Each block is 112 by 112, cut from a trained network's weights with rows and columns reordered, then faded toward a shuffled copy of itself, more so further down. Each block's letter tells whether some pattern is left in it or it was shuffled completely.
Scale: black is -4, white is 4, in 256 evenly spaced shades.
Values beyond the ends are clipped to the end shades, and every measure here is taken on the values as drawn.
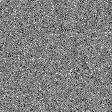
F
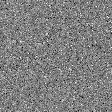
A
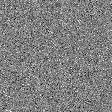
F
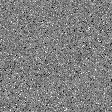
F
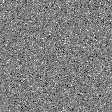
F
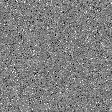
F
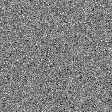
A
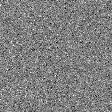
A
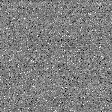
A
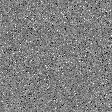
F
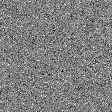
A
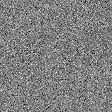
F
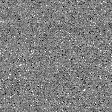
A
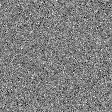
F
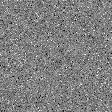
F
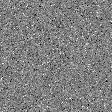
F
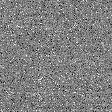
A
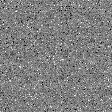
A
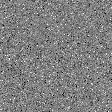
F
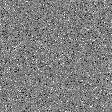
F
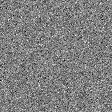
F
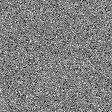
F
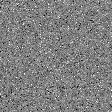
F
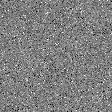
F
